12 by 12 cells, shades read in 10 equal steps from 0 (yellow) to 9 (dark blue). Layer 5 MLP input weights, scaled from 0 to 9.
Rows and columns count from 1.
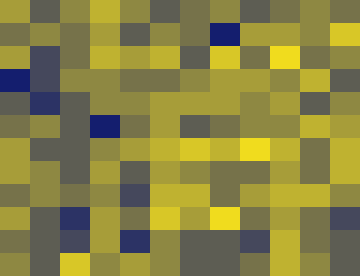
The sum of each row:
54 52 43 56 54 56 36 49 45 49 65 51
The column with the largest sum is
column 2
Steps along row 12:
up down up down up up same down down up up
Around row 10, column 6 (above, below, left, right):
2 4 5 3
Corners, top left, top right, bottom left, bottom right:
3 5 4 6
